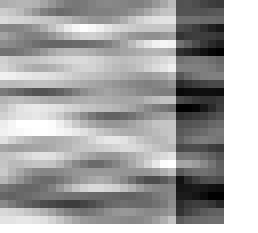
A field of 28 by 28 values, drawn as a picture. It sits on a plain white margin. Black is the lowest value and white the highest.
Seam: vertical, 80% of the way across, the left part higher. Ninth with the highest average: middle left. Grain: streaks across.
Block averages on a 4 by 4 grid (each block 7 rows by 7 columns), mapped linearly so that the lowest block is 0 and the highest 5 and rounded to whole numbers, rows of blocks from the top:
3340
4430
5441
3220
